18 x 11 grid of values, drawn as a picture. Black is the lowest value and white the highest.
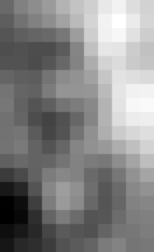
Slope: up to the top right. Ninth with the highest average: top right. Stripes: none. Ninth with the lowest average: bottom left.
